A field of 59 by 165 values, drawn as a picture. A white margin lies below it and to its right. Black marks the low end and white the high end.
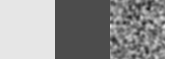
It is made of 1 by 3 panels. Panel 1,1: very high, flat. Panel 1,2: low, flat. Panel 1,3: middling, blotchy, strong in contrast.
